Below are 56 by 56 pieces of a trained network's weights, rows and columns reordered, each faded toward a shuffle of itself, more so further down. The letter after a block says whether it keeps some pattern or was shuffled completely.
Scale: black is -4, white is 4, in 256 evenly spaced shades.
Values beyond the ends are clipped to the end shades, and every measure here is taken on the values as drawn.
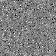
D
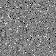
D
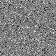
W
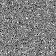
D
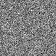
W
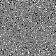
D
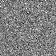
W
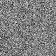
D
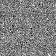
D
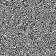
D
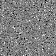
D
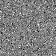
W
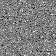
W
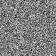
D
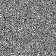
W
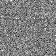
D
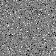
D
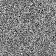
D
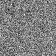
W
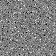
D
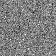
W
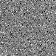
D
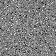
W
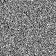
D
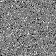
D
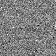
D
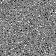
W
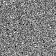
W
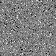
W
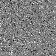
W
